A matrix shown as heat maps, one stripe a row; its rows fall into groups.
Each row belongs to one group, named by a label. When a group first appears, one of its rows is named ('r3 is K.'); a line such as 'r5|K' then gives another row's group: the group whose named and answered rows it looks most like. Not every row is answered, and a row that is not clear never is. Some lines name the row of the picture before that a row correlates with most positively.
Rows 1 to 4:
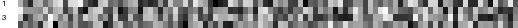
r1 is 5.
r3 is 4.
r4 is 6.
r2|4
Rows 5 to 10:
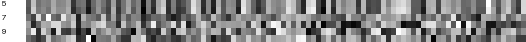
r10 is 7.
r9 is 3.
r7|7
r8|4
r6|6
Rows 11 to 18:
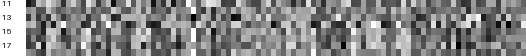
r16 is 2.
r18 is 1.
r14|3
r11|5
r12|1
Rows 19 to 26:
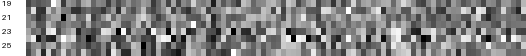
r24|3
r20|3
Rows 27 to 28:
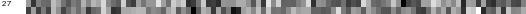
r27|4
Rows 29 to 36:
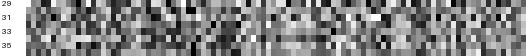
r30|6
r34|5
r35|7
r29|4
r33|7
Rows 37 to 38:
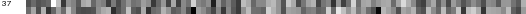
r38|6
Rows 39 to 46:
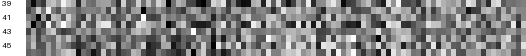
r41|6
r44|6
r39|4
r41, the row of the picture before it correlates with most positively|38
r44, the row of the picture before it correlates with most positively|38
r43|2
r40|7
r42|4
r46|7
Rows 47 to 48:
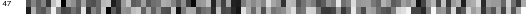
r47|6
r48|2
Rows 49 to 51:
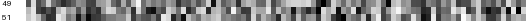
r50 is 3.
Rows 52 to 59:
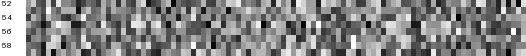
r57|6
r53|1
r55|4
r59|3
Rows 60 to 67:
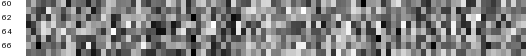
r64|5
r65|6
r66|1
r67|7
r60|3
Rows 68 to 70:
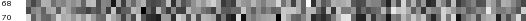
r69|7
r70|5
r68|5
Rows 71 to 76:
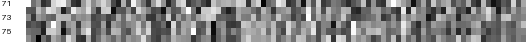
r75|1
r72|5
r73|5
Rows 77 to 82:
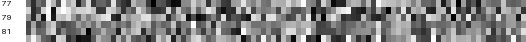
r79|4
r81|2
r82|3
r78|5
